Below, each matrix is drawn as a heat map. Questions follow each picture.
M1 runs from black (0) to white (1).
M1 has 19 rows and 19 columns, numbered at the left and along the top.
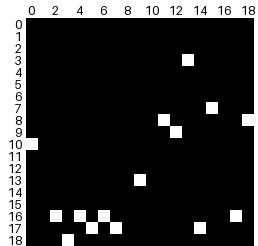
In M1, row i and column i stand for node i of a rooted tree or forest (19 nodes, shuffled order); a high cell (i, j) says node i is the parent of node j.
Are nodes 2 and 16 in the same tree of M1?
yes
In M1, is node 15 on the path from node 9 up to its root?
no
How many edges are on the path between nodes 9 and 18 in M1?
3
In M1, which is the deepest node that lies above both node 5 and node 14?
17
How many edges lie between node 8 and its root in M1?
0
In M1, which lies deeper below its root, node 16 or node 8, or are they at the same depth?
the same depth
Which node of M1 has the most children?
16
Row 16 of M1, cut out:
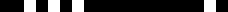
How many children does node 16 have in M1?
4
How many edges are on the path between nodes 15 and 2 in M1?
4
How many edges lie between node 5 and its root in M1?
2
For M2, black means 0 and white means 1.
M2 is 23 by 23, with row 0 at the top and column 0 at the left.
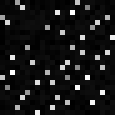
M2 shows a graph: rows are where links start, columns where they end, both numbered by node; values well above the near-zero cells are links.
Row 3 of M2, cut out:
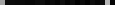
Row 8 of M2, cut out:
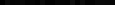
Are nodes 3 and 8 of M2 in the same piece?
no
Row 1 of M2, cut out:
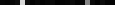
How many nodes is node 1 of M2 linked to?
2
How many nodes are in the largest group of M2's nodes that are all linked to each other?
2
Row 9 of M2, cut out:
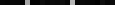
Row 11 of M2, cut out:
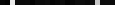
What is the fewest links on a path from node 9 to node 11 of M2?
3
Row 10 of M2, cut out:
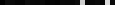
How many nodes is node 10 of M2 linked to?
2
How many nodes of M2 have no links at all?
1
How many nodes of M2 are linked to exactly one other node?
2
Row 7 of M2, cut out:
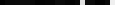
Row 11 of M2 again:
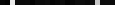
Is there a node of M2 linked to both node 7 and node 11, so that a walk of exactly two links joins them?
no
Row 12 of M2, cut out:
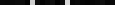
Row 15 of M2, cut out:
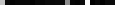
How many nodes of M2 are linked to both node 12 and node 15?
1
